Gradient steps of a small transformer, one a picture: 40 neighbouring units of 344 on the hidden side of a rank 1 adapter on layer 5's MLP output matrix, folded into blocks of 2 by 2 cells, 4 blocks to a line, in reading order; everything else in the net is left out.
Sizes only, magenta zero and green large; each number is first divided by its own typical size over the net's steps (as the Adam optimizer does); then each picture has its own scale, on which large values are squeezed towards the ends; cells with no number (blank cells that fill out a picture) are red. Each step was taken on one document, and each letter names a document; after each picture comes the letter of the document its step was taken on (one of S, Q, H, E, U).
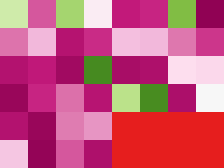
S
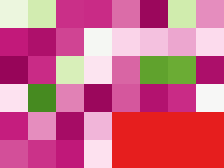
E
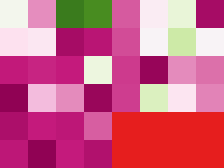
S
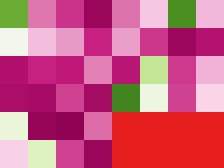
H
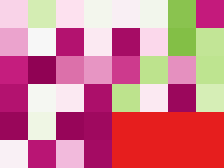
S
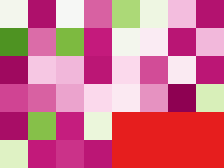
H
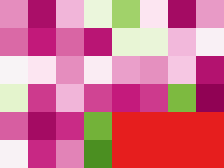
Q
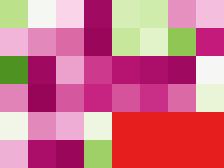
Q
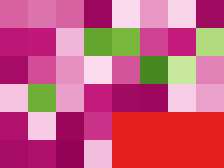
E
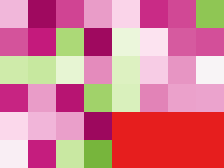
Q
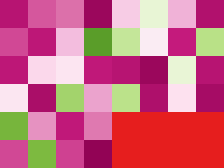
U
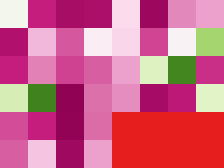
E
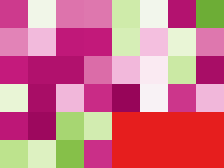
U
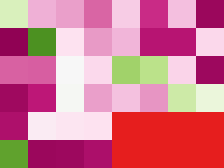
S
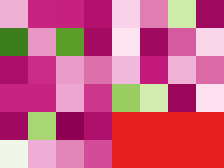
H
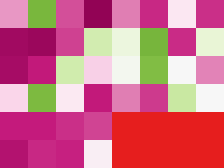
E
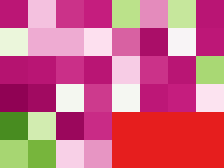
H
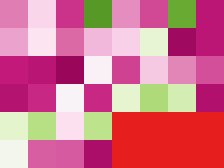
S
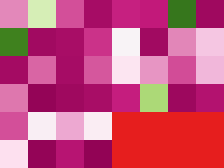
H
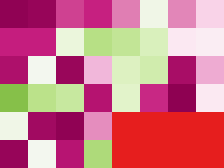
E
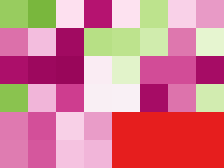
U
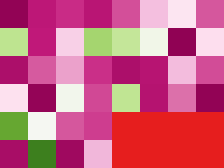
U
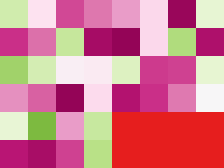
Q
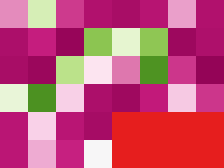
E
